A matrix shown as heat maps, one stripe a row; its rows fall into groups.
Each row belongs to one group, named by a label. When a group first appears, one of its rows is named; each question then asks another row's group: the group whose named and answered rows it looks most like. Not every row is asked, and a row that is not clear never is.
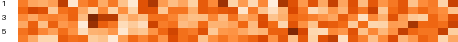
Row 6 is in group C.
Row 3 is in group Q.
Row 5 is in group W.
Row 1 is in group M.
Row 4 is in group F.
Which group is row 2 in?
W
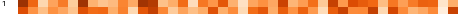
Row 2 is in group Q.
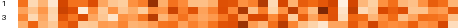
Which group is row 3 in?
C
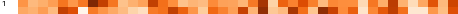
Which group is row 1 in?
Q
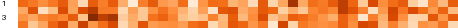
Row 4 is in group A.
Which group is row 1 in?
M
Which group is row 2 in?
F
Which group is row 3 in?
Q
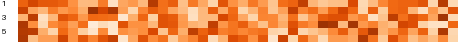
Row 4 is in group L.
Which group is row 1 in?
W
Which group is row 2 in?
Q
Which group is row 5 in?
W
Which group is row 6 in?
A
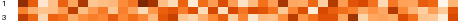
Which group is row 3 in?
L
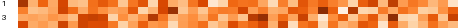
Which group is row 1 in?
A
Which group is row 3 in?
Q
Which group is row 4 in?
A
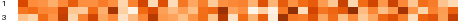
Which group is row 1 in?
A
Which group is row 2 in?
M
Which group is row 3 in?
M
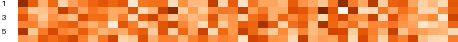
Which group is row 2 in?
L
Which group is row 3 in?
Q
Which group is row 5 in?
A
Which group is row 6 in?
A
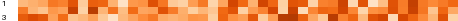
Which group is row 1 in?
F
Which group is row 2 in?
F
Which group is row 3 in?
W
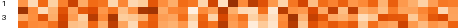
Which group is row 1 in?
Q
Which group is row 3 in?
M
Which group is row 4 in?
M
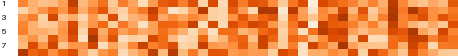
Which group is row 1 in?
Q
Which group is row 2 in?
F
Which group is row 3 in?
F
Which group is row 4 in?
Q
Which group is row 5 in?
F
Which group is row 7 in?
F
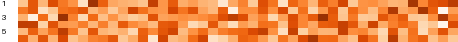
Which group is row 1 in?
F
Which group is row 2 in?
C
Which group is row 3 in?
M
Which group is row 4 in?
L
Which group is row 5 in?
F
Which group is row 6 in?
A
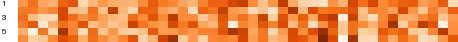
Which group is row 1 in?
W
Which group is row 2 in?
M
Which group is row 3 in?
C
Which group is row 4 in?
C
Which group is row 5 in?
M
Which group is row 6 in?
L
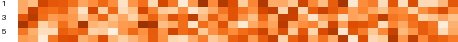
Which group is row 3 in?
W
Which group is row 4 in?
C
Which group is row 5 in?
C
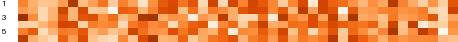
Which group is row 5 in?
C
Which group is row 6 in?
C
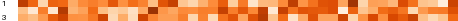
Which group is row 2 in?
M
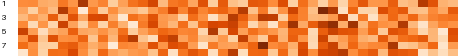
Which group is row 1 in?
C
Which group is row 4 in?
M
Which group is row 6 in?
L
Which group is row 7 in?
C
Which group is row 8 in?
A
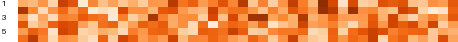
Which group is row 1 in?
M
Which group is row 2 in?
L
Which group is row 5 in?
W
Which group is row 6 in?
W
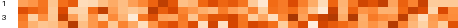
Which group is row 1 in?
W
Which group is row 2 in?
W
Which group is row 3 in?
M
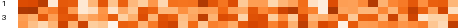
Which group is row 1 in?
W
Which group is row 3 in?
A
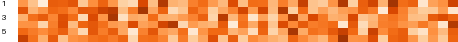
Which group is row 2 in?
A
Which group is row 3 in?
M
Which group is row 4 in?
L
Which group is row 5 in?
M
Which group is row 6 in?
Q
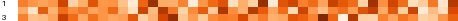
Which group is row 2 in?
A
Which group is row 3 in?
L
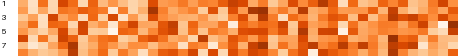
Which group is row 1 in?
M
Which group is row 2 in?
Q
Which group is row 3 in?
F
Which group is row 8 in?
Q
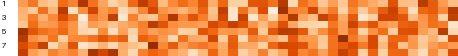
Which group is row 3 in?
M
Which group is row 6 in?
Q
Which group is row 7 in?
W
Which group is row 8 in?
Q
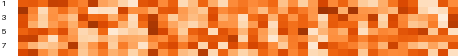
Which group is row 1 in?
F
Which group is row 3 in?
Q
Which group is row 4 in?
Q
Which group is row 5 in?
W
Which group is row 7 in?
Q
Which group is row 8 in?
W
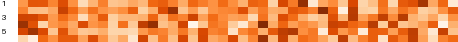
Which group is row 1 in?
W
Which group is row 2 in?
L
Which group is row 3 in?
W
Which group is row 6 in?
A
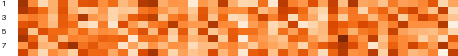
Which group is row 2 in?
W
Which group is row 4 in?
W
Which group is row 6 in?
Q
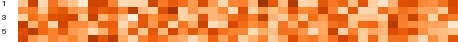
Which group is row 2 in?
L
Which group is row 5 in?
W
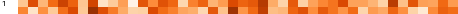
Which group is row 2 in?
Q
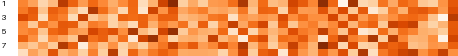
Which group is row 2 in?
F
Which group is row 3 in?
L
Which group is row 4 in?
A
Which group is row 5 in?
L
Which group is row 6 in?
Q
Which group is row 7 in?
M
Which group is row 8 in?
F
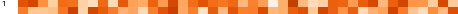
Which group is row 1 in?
W
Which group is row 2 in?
Q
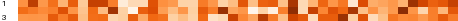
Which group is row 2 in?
M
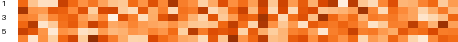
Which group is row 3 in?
L
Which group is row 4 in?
F
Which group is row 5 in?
W
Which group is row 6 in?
Q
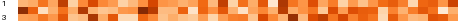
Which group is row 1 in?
M
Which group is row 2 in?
C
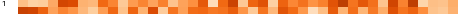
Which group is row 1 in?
A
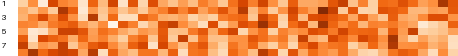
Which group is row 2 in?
M
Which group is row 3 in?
F
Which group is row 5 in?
A
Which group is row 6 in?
A
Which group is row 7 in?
A
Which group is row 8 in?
F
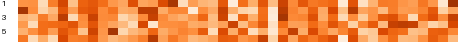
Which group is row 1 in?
L
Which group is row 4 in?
A
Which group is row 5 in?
M
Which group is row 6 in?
C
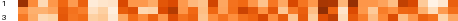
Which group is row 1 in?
L
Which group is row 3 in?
C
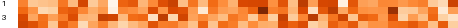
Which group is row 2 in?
C
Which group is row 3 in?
A
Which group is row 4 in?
W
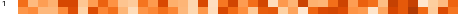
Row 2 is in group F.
